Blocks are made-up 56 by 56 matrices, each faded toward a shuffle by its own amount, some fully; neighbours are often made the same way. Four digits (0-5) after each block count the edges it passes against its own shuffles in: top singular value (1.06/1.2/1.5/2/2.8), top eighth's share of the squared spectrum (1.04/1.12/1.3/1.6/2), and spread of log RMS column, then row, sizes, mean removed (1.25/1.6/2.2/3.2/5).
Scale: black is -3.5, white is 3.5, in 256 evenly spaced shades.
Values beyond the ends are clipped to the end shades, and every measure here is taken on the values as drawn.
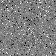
0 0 0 0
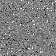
1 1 0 1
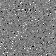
1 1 0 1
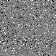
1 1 0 1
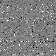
2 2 0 1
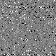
1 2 0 2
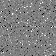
1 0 0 1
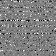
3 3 0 3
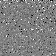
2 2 0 1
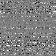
2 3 0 4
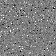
0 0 0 0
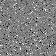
0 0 0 0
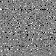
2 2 0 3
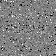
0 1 0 1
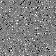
1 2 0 2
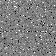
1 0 0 0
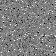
0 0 0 0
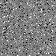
0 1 0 0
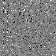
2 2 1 1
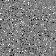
1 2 1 1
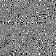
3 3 2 2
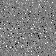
1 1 0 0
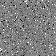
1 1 0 0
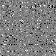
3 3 1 2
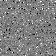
2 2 0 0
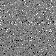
2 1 0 1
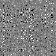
3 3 2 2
